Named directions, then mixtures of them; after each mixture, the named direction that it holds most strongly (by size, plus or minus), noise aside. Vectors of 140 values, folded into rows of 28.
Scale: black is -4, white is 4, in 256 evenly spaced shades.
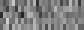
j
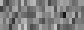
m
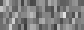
m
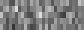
j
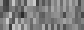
j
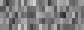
m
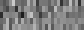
j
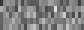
m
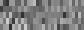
m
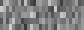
m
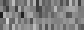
j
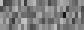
m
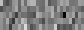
m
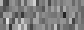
m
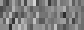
m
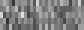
j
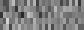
j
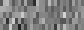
m
